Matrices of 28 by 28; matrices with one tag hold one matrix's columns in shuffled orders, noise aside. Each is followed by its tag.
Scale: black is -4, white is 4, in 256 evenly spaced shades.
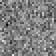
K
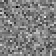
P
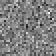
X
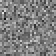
X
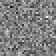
P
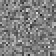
X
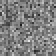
K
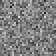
P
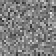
X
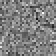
X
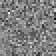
X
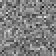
P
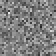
X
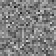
P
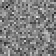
P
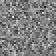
P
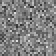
X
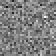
P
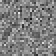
X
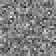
P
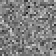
P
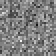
K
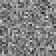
P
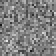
K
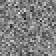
X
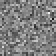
X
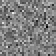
X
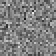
X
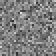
X
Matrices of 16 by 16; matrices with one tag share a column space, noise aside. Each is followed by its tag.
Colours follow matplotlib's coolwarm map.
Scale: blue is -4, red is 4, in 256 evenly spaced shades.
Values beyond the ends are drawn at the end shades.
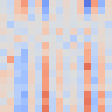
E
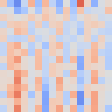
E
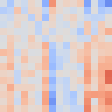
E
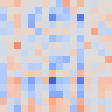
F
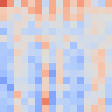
E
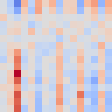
E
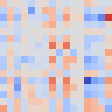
F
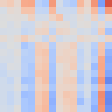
E
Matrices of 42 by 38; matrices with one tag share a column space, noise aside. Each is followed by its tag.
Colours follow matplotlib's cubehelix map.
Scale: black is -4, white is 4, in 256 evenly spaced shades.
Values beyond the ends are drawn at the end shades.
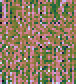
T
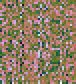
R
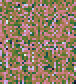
R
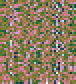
R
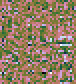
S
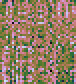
T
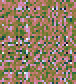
S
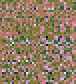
S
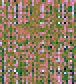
T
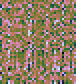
R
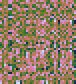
R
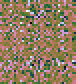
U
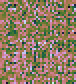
R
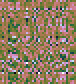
S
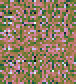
U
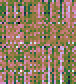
T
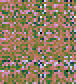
U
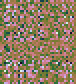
U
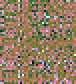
U
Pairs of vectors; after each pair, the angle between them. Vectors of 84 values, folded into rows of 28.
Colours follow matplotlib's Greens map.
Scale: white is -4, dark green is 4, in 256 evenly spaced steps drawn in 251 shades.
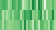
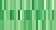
partly aligned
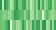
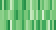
nearly parallel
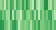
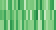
orthogonal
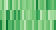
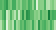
nearly opposite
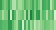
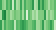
orthogonal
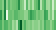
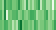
nearly parallel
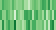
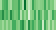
orthogonal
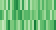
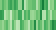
partly aligned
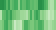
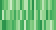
orthogonal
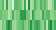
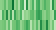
partly opposed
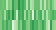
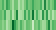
nearly opposite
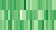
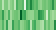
nearly opposite
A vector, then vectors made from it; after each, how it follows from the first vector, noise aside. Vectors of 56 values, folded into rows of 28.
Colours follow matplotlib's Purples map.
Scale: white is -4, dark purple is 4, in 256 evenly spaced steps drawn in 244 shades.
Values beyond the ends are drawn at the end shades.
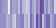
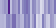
negated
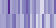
negated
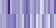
negated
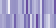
sign-scrambled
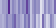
negated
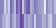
wrapped around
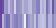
wrapped around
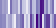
scaled up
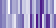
scaled up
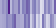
negated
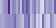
negated
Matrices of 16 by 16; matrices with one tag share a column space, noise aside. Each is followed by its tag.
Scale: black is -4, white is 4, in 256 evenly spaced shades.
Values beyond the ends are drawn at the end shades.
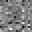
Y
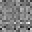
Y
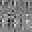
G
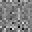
Y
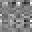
G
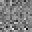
Y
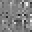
G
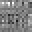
G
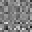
Y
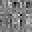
G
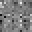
G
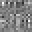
G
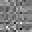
Y
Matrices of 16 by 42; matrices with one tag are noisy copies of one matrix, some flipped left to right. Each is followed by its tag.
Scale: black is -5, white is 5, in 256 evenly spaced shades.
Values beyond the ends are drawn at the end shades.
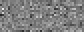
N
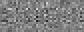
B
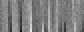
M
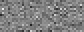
N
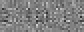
B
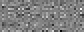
N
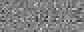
B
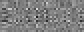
B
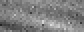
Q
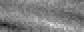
Q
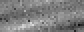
Q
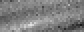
Q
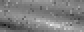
Q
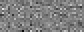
N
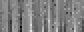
M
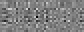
B
